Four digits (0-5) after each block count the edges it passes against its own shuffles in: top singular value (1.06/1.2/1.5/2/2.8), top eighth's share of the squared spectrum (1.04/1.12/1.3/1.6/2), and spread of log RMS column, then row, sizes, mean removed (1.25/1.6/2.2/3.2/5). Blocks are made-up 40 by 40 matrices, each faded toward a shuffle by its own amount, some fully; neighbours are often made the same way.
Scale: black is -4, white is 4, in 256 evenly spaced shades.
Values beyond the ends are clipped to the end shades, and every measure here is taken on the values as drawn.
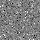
0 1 0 0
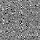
3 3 1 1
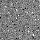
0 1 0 0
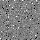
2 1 0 0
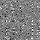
3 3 2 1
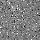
2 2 0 0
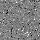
0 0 0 0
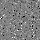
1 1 1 0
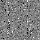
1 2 2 0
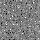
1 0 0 0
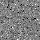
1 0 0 0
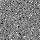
0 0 0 0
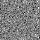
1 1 1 0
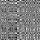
4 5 3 3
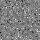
0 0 0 0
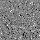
0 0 0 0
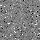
0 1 0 0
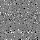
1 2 1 2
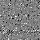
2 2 0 1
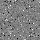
1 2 0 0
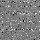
2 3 1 2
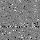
2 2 0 1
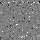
2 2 0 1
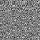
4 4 1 2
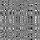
4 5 3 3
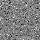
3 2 0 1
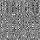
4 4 2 2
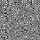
3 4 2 1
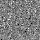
0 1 1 0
